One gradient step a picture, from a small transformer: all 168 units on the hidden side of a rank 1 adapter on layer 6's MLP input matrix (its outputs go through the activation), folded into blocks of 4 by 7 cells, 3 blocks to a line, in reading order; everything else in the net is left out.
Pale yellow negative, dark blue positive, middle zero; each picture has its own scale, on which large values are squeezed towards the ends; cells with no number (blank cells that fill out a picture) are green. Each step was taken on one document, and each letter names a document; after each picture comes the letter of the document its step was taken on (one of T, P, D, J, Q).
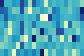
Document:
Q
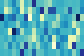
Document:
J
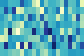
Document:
J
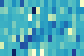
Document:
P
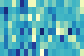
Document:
Q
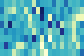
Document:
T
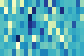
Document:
P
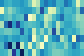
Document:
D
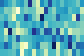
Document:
J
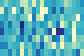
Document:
T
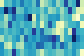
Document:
D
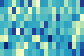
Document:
J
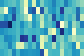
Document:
T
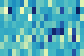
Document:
P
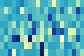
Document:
P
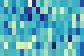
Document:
J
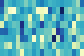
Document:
D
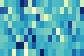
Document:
Q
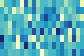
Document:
P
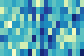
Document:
D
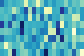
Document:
T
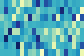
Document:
J
